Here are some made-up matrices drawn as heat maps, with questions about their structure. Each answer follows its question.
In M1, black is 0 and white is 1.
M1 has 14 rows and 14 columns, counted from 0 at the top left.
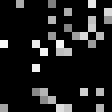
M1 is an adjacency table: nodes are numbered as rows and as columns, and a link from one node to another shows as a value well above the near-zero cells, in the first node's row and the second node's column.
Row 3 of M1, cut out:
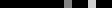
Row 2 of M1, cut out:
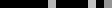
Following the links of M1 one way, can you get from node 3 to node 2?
yes
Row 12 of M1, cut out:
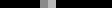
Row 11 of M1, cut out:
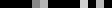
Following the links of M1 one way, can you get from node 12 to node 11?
yes
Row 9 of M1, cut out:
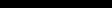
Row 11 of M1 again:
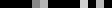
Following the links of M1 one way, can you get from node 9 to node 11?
no
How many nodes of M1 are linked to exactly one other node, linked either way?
1
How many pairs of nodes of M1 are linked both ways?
1
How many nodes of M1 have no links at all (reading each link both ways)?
0
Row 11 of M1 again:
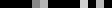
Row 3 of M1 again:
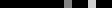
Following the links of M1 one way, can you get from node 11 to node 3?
no
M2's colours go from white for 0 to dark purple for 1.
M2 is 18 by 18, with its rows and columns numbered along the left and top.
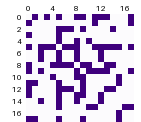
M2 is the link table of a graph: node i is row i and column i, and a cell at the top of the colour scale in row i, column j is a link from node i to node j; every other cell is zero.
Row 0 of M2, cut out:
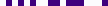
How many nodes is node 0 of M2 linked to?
9
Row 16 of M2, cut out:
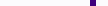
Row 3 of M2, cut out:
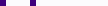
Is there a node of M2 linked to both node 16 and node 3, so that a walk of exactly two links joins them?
no
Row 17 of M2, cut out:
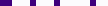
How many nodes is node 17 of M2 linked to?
5
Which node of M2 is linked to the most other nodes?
node 5
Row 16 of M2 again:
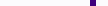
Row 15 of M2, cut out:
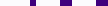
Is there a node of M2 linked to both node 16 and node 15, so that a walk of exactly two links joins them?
no
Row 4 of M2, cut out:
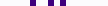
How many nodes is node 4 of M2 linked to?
3
